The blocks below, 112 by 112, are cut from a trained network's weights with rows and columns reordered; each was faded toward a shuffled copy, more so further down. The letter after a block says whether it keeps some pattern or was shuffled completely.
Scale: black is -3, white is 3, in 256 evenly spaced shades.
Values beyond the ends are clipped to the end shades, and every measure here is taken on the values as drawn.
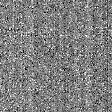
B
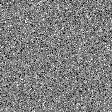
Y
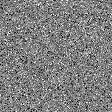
Y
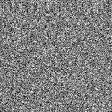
B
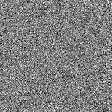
B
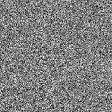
B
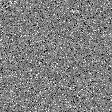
Y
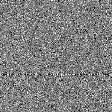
B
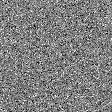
Y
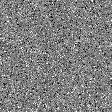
Y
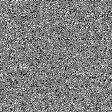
B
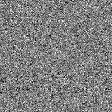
B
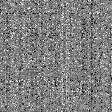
B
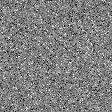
Y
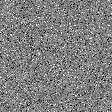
Y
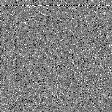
B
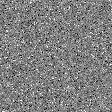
Y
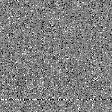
B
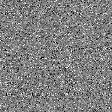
B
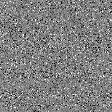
B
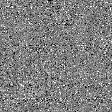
B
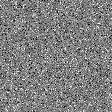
Y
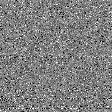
B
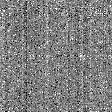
B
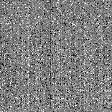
B
